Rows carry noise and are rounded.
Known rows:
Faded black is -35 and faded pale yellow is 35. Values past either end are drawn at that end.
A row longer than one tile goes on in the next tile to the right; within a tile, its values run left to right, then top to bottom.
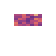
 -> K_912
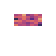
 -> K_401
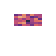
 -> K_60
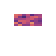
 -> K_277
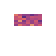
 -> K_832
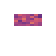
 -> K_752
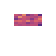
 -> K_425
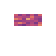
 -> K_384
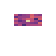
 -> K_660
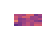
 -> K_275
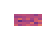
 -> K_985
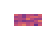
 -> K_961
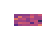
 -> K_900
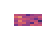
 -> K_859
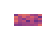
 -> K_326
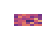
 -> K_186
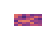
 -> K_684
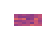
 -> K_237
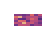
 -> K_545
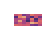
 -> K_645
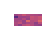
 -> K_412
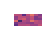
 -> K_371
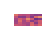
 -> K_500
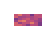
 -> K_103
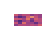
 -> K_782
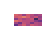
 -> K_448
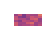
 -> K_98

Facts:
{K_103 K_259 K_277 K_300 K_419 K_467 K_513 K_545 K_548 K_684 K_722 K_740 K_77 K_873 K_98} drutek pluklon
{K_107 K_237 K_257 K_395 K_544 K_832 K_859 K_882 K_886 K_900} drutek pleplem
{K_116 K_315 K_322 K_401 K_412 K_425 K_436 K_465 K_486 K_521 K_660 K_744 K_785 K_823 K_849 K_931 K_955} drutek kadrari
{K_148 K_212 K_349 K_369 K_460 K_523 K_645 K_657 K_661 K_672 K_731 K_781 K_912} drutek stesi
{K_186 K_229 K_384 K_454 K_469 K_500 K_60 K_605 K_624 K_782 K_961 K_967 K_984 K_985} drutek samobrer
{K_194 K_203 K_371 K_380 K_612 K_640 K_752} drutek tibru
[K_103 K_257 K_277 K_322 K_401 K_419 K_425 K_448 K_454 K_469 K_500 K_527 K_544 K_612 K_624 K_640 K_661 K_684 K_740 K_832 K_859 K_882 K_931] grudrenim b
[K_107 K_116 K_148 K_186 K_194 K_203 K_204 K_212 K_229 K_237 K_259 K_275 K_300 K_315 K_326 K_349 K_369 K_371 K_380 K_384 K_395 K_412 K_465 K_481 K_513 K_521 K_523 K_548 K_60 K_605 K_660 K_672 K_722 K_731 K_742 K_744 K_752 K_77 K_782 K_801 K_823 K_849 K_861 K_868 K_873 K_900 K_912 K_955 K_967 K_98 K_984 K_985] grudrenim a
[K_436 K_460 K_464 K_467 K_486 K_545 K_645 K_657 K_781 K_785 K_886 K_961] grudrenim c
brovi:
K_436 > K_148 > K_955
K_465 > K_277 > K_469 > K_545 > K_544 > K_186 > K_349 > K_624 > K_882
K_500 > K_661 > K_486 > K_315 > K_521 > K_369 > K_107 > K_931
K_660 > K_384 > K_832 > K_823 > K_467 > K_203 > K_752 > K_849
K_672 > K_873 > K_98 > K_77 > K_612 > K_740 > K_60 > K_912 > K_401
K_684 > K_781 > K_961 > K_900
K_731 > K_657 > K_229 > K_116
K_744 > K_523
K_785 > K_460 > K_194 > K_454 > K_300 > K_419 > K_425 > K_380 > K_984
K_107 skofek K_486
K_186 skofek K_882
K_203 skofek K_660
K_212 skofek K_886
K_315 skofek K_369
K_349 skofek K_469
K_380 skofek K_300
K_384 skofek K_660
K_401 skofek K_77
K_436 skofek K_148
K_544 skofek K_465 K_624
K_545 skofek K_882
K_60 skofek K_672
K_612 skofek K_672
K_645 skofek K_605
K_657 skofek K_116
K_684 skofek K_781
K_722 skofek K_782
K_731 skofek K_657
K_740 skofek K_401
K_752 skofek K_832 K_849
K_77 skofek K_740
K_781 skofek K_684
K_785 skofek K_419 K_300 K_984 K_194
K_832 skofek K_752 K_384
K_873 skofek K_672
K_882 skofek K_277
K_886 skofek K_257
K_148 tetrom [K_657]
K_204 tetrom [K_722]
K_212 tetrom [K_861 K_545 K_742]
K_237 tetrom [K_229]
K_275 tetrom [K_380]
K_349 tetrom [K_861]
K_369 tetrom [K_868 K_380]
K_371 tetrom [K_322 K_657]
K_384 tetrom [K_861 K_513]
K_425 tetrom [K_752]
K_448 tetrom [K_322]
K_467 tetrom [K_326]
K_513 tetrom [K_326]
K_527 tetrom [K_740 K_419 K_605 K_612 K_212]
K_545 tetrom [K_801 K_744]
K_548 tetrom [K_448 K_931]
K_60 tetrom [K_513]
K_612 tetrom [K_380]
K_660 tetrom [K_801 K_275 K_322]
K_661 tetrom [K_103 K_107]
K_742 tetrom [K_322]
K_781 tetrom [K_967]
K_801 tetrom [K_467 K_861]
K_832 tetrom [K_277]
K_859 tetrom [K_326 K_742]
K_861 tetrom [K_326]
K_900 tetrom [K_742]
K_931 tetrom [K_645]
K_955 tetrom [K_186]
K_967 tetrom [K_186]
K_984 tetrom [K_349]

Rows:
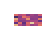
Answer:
K_605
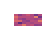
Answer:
K_464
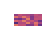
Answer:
K_740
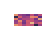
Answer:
K_486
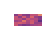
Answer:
K_513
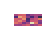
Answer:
K_107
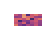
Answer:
K_984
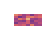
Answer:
K_469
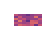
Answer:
K_886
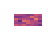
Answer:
K_300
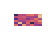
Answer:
K_315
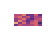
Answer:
K_882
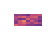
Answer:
K_467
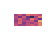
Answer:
K_731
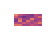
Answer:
K_661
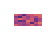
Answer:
K_148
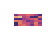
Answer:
K_612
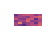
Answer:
K_744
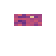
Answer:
K_194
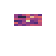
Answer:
K_465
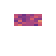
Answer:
K_460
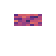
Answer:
K_380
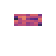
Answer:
K_931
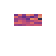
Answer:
K_873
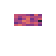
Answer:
K_419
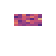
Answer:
K_849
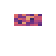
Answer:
K_624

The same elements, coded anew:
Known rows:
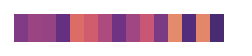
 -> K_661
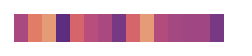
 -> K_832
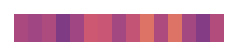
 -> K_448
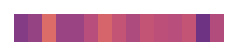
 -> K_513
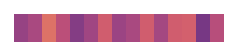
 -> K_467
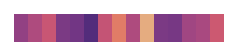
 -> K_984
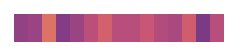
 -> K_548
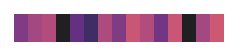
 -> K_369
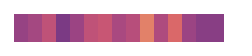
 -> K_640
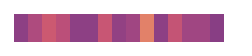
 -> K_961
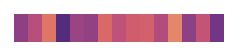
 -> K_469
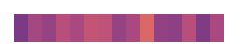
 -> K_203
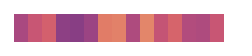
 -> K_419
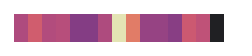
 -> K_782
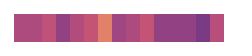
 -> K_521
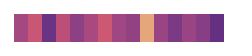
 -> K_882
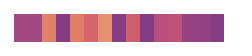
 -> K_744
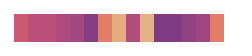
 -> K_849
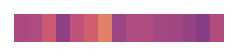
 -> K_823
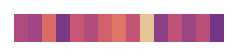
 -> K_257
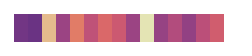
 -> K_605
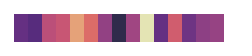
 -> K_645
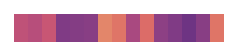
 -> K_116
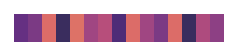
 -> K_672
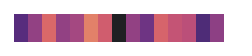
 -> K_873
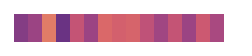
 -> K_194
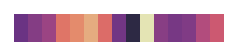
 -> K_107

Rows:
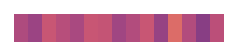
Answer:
K_464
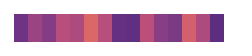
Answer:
K_186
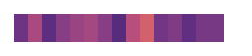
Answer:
K_349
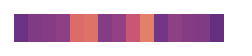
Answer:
K_212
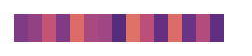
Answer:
K_460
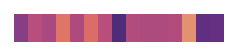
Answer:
K_545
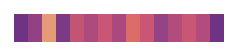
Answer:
K_384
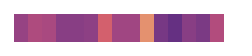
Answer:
K_900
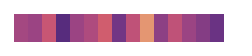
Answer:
K_859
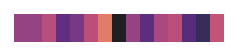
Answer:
K_315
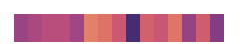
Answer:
K_103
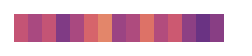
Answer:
K_322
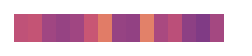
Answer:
K_425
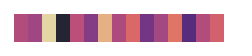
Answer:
K_465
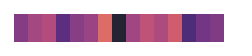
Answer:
K_544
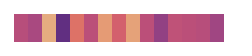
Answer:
K_660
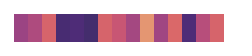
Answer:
K_624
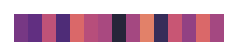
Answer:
K_781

